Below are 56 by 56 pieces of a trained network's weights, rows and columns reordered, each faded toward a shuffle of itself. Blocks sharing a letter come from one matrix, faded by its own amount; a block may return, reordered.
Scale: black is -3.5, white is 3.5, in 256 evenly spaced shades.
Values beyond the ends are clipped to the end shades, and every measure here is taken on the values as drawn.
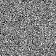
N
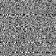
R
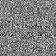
R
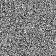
N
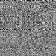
R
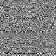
R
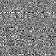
R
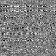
R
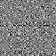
R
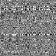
R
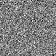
N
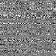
R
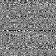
R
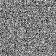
N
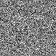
N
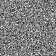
N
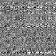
R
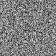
N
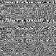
R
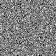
N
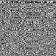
R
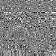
R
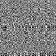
R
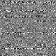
R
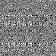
R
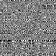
R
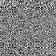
R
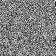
N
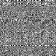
R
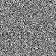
N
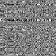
R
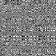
R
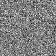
N
